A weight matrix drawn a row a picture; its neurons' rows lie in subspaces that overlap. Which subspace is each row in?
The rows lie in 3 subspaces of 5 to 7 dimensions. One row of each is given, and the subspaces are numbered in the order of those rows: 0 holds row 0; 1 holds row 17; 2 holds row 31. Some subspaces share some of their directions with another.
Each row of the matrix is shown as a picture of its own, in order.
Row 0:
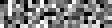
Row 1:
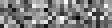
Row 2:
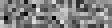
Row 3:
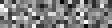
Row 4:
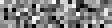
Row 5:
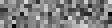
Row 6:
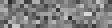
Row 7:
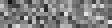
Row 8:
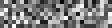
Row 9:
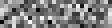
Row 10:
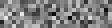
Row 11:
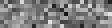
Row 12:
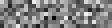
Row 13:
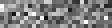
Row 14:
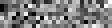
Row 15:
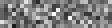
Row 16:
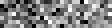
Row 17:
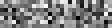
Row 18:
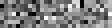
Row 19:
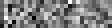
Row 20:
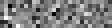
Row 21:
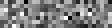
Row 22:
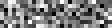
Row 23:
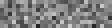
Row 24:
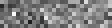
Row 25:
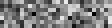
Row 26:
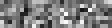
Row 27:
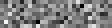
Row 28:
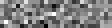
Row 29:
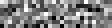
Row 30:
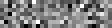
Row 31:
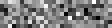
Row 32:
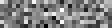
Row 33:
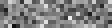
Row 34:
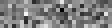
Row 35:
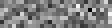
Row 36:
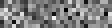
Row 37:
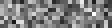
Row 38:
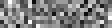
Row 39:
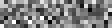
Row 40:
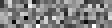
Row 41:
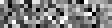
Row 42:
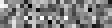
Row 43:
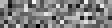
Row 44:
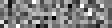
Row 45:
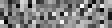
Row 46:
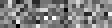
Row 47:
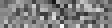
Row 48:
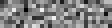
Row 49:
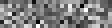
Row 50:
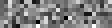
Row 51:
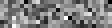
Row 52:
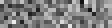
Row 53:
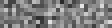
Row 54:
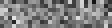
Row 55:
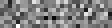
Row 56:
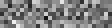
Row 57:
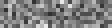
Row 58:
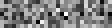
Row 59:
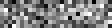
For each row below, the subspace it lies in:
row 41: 1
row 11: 0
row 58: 2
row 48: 0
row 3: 1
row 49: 2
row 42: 1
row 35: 1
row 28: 0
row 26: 0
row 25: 1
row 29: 0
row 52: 1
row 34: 0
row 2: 0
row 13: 1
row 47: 0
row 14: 1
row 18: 1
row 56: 0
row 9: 1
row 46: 1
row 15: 0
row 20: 0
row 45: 2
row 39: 1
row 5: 2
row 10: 0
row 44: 1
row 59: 2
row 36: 0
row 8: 2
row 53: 1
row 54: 1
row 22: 2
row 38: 2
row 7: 2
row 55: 1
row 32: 0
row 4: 0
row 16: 1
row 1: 1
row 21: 1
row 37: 1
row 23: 1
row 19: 0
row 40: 1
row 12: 0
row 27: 2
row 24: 1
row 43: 0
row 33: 2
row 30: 2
